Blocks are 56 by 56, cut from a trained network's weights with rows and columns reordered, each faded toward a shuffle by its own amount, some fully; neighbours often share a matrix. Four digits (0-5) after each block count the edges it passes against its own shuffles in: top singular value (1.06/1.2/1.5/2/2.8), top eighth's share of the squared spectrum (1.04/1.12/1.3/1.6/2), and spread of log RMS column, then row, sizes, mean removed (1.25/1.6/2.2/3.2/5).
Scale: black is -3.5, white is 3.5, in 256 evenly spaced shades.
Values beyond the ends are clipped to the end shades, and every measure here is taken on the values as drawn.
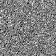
2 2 0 0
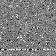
3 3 0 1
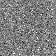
0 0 0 0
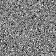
2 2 0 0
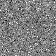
2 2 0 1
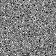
1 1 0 0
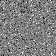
0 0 0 0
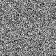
2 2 0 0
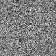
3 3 1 0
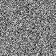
1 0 0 0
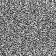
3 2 0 0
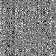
2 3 0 2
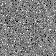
1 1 0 0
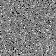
0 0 0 0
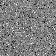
0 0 0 0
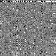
3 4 1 2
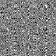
4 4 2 2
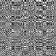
4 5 3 3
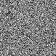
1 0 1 0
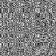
4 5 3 1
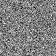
1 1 0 0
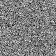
1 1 0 0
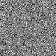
3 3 1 1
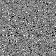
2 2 0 0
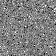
0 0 0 0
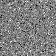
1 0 0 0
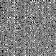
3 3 1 2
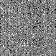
2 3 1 1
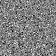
1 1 0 1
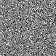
1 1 0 0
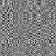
4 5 3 3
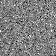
1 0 0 0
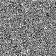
2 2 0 0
